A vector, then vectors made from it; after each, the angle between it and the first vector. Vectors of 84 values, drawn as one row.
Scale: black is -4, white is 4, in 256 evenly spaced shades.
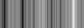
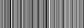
orthogonal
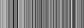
partly opposed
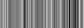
partly opposed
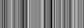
partly aligned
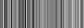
partly aligned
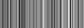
partly aligned
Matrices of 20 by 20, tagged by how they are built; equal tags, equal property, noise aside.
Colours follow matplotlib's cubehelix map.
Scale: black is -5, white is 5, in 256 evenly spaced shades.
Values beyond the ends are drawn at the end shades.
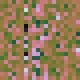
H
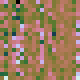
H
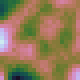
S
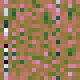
H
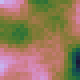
S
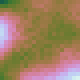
S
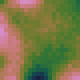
S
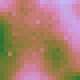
S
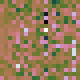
H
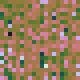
H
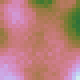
S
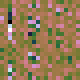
H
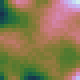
S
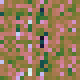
H
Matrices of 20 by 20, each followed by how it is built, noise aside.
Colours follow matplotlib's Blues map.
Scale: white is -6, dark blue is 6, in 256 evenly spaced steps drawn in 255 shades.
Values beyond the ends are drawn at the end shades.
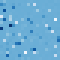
sparse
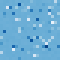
sparse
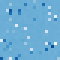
sparse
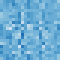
low rank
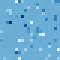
sparse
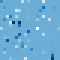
sparse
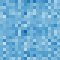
low rank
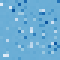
sparse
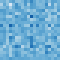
low rank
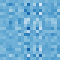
low rank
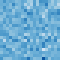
low rank
